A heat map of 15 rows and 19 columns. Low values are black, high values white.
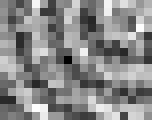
No row or column stands out. Concentric rings centre on the top right. There is no overall slope.
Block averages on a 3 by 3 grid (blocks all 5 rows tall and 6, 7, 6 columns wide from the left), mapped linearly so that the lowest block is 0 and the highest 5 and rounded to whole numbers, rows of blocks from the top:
205 / 212 / 112
